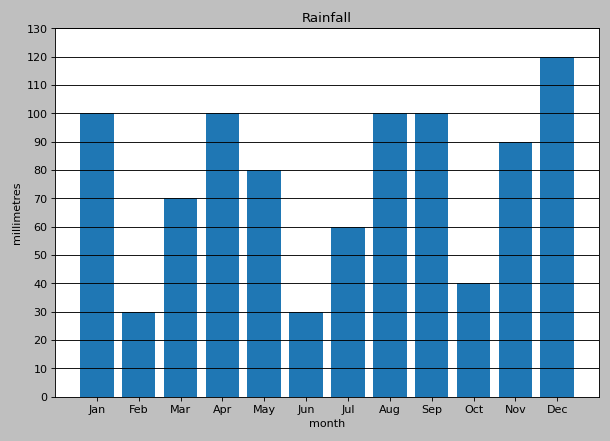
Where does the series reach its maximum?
Dec
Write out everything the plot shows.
Title: Rainfall
x-axis: month, ticks Jan Feb Mar Apr May Jun Jul Aug Sep Oct Nov Dec
y-axis: millimetres, ticks 0 10 20 30 40 50 60 70 80 90 100 110 120 130
Values:
100 30 70 100 80 30 60 100 100 40 90 120
